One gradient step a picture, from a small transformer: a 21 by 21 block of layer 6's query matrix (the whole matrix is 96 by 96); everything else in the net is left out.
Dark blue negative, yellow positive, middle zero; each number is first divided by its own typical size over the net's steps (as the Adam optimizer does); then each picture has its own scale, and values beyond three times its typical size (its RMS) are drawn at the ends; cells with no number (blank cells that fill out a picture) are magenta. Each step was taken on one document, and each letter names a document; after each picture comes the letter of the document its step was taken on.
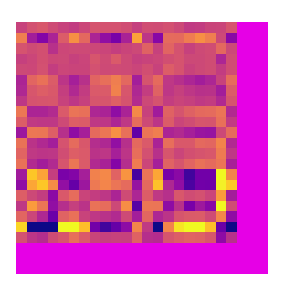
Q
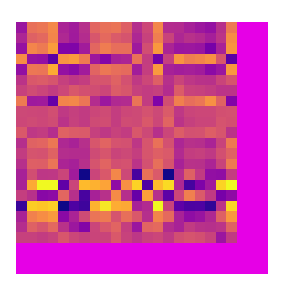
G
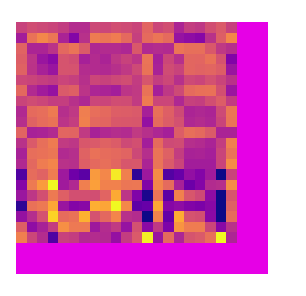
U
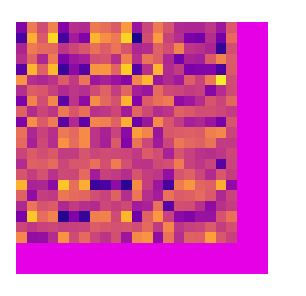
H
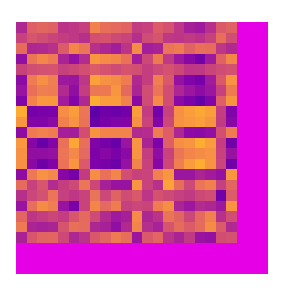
Q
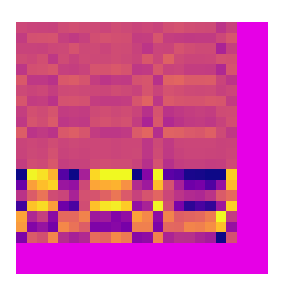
U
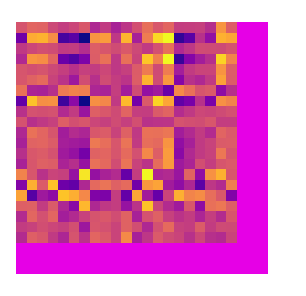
H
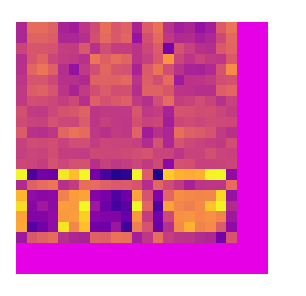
G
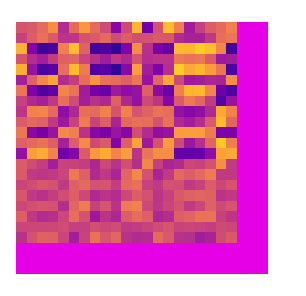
Q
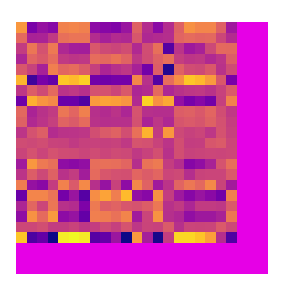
H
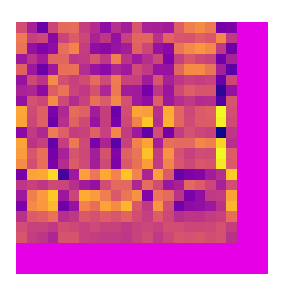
Q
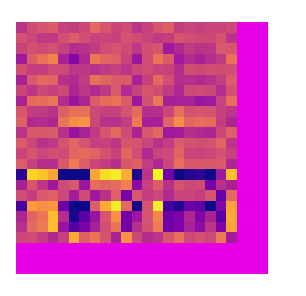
G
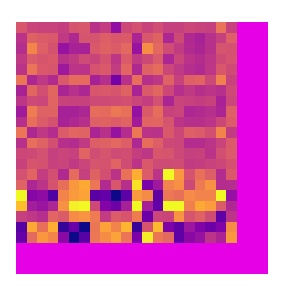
G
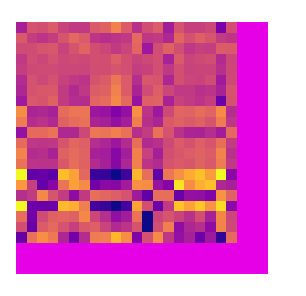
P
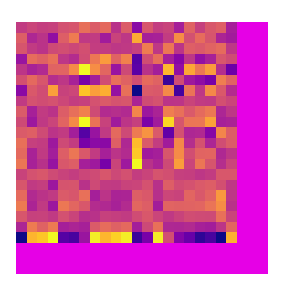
G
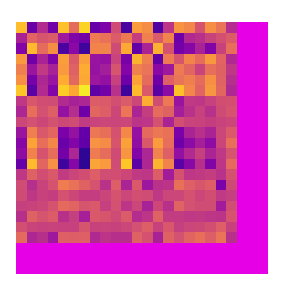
H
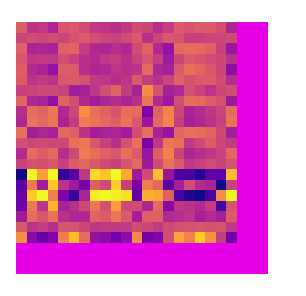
U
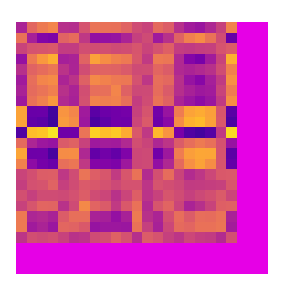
Q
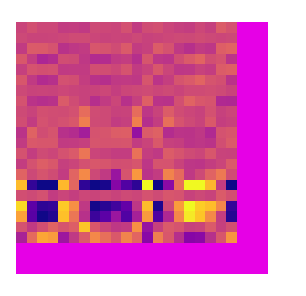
G
